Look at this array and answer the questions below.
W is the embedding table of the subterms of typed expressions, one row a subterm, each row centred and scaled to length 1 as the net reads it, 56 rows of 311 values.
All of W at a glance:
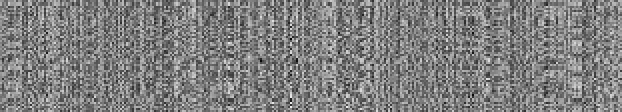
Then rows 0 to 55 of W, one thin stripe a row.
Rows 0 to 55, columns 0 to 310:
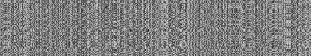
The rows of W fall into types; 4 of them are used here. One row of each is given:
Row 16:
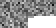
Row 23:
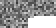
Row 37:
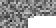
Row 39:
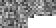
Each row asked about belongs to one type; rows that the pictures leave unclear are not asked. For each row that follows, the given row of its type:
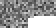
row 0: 23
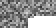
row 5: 37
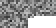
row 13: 37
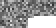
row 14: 23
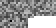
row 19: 37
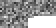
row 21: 23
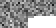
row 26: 16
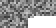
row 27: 37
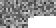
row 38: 23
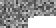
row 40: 23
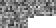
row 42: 39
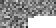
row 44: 16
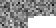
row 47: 16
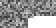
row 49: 37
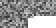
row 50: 37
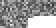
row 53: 23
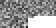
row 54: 16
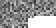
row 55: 23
